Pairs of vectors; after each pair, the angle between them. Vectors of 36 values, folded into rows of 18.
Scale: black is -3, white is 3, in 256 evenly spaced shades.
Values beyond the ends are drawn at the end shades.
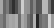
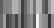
nearly opposite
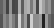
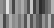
partly opposed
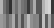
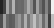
partly opposed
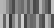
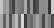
nearly parallel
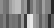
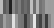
orthogonal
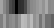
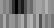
nearly parallel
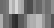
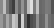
partly opposed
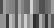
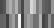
partly aligned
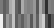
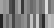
nearly opposite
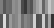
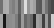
nearly opposite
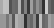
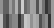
partly opposed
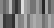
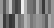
nearly parallel
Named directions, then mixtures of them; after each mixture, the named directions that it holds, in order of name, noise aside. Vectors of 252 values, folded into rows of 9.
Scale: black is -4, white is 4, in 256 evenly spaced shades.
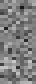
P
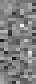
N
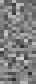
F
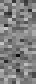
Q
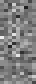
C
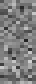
P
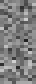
P, Q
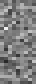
C, P, Q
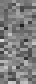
F, N, P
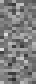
F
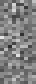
C, F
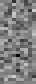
N, Q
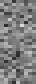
N, Q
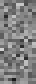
F, Q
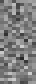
F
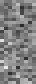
F, N, P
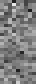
C, Q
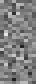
F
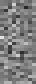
C, P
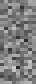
P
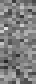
N, P, Q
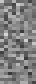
F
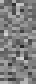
F
